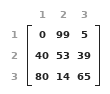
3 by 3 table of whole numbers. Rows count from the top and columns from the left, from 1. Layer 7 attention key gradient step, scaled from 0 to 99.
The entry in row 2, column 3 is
39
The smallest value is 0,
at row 1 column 1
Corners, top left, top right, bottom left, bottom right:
0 5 80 65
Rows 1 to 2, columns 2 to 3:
99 5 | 53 39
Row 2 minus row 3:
-40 39 -26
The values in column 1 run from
0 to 80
